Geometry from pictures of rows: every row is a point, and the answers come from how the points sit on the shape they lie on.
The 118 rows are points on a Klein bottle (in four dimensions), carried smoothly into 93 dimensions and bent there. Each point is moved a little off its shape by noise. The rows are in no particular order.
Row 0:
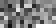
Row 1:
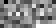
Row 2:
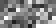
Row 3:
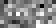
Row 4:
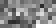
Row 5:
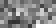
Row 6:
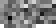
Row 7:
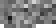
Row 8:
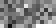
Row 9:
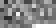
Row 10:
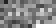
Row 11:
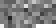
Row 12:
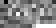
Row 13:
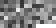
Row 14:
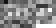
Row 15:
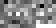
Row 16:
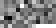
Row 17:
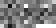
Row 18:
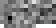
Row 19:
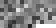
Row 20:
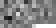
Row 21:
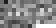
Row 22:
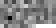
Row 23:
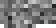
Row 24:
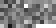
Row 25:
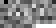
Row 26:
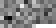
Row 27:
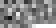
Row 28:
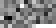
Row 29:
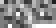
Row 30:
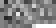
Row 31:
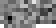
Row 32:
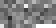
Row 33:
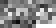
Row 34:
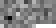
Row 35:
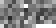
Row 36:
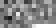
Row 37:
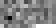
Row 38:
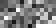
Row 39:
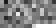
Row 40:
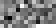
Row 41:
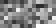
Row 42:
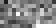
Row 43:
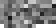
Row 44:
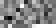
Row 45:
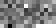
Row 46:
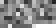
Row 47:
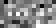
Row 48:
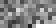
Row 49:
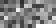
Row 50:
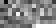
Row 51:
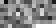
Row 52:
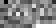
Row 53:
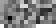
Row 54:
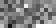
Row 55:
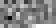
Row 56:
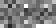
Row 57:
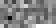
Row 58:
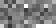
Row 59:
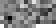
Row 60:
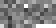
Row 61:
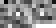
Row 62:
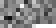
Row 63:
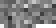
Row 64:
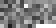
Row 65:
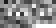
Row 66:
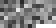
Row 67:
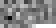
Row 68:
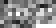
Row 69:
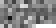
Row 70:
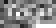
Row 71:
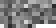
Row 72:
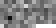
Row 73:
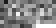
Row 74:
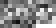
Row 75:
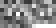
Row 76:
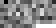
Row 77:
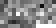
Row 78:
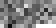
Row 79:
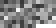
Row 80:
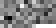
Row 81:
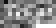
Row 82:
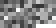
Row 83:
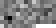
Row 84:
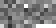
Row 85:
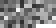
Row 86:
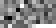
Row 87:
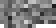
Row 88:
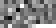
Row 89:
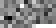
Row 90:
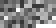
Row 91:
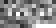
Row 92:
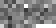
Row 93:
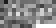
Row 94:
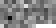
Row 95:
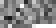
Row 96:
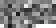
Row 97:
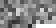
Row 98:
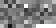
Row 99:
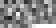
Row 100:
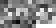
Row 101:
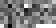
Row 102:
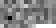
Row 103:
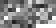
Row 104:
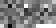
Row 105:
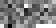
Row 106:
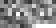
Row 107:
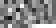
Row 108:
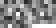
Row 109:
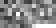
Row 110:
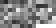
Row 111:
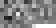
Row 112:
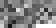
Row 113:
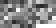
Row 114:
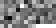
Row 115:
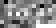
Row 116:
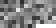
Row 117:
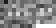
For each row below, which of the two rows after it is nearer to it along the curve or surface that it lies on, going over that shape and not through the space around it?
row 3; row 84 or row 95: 95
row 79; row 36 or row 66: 66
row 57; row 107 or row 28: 107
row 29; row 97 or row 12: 12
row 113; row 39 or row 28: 39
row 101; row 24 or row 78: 78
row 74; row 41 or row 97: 41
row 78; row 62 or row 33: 33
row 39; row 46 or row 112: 46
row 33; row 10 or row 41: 41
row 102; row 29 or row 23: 23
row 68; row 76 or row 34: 76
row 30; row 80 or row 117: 80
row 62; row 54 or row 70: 70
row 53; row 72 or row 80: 80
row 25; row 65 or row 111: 111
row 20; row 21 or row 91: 91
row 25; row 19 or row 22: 22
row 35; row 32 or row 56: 56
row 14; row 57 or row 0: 0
